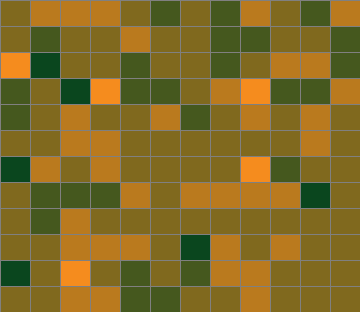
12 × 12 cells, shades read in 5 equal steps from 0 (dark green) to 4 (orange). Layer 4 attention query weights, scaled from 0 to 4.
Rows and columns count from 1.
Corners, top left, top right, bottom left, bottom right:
2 3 2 2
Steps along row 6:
same up same down same same same same same up down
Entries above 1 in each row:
9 8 8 6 10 12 10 8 11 11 9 10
